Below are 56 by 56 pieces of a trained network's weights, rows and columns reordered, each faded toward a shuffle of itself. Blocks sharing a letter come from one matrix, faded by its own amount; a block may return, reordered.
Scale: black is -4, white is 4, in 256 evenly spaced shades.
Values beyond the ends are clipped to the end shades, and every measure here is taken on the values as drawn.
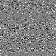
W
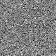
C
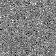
C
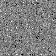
C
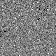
C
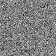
C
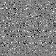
W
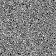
C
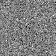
C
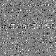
W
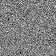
C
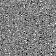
C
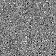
C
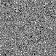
C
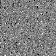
C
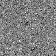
C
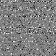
W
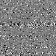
W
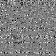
W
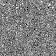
C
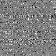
W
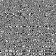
W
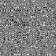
W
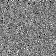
C
